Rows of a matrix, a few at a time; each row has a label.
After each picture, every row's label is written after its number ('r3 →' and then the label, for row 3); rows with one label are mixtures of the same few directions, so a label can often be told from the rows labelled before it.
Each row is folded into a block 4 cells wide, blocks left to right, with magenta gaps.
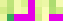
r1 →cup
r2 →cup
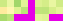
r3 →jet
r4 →jet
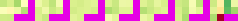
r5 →jet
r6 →cup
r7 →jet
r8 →jet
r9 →jet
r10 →cup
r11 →cup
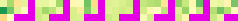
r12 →jet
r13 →jet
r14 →cup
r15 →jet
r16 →jet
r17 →cup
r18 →jet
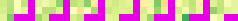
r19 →cup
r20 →jet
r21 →jet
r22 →jet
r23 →cup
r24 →cup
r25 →jet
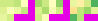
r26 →jet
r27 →cup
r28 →jet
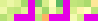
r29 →jet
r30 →cup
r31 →jet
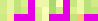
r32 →cup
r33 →cup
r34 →cup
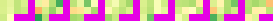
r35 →cup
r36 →jet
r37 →jet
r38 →jet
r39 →cup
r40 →jet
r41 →jet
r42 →jet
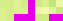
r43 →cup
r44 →jet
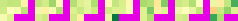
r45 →jet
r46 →jet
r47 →cup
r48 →cup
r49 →cup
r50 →jet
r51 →jet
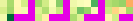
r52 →cup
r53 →cup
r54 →jet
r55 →jet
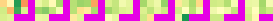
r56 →cup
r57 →jet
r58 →jet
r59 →jet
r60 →cup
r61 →cup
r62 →jet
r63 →cup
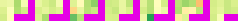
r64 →cup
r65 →cup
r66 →jet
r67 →cup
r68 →cup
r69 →jet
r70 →cup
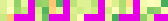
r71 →cup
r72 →cup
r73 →cup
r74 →cup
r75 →jet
